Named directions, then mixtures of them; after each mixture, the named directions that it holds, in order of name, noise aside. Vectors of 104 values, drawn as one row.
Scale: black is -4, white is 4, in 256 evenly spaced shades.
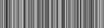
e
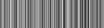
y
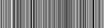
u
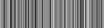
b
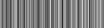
e, y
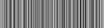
b, e, u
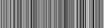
b, u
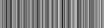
b, e, y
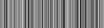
b, e, y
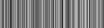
y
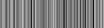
e, u, y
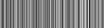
y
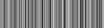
b, y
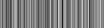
e, y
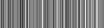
b, e, y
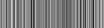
e, u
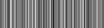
b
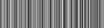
y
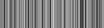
b, y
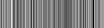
u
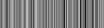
e, u, y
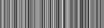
y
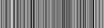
e, u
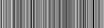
u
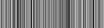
u, y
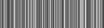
b, u, y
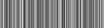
e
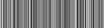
b, u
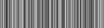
e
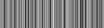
b, y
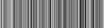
b, u, y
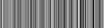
b, u, y
